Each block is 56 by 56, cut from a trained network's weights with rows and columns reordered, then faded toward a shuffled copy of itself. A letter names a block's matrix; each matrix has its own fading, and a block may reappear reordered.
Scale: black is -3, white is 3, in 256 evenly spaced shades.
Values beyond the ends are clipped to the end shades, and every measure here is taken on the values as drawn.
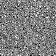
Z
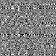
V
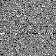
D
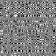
V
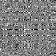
V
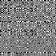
V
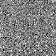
Z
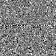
D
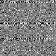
V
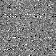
Z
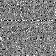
D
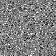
D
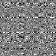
V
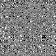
Z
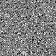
D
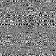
V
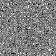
Z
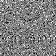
D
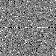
D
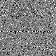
D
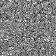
Z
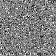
D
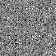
Z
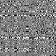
V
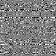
V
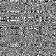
V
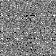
Z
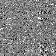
Z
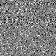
D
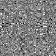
Z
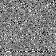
D
